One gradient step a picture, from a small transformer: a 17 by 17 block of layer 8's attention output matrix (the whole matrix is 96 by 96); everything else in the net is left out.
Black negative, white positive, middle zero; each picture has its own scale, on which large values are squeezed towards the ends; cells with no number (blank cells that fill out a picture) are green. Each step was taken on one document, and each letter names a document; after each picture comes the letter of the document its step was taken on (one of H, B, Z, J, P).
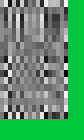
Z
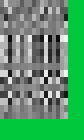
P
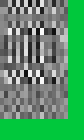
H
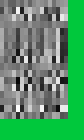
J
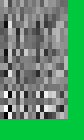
Z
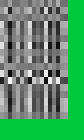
P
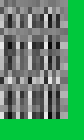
P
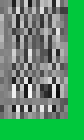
J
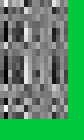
Z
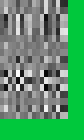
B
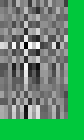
H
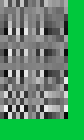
Z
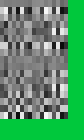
B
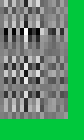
H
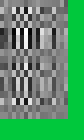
H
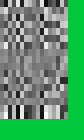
B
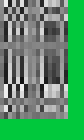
Z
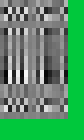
Z
